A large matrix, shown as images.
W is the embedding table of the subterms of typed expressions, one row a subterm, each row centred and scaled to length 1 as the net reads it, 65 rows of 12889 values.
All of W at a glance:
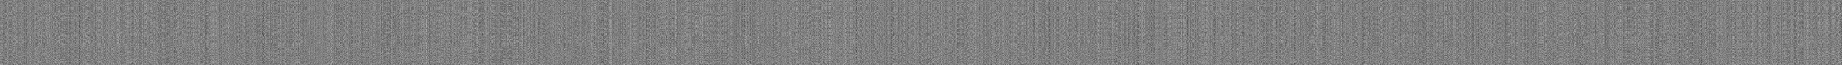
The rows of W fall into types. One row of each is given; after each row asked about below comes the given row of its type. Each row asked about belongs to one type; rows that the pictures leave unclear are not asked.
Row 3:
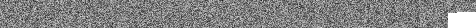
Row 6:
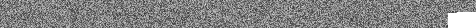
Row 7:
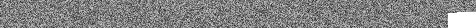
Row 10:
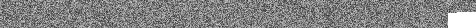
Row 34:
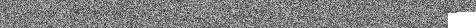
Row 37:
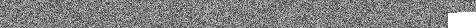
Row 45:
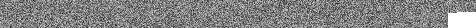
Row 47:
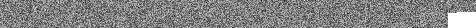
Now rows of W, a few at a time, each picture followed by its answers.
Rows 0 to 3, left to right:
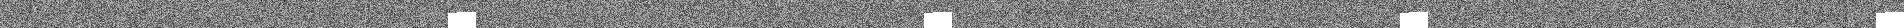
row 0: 47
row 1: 10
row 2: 34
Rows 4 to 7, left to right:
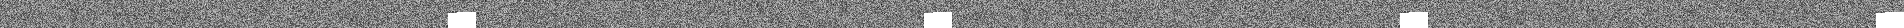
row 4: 6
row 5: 37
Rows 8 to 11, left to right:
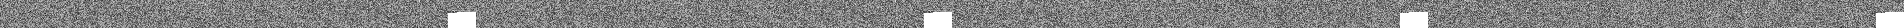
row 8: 7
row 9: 7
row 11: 37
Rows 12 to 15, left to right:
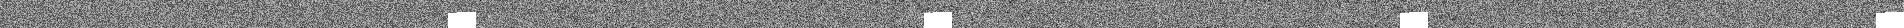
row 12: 10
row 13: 47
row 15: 3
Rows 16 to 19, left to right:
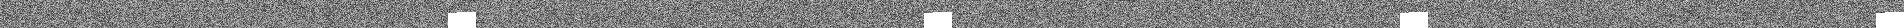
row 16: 10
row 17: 7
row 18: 34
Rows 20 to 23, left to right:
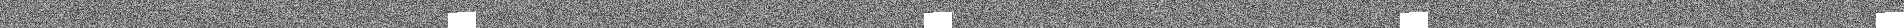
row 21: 6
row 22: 3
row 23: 10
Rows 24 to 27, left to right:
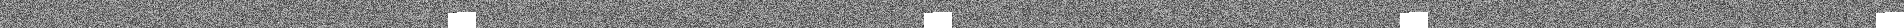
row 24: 45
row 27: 3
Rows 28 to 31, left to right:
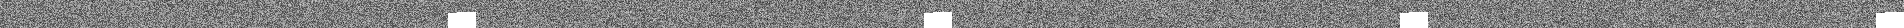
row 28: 10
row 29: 45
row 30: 47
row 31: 45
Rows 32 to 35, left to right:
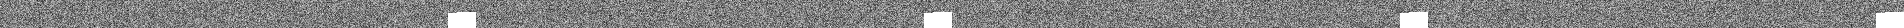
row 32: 6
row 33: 34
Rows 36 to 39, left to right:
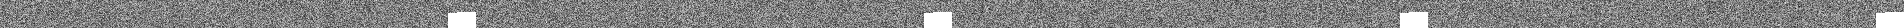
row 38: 47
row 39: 45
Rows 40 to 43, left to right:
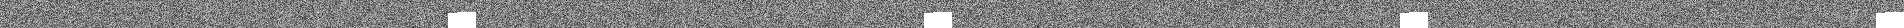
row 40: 37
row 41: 37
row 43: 45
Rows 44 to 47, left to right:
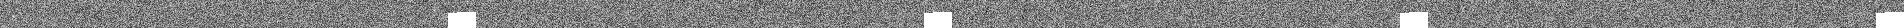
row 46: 6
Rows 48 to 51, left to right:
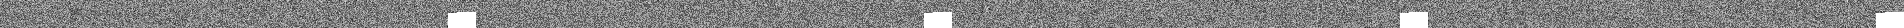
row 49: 10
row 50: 47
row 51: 7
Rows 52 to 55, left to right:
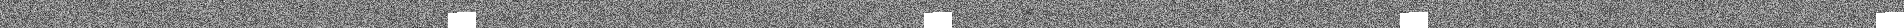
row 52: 3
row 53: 6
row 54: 10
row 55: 37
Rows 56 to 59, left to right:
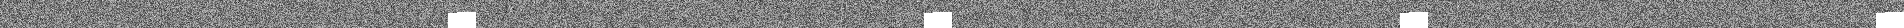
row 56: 3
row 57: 47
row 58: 6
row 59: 34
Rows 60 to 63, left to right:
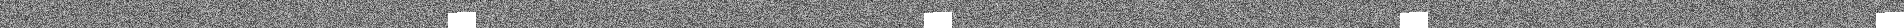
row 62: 3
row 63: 10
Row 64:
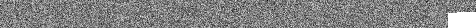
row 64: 47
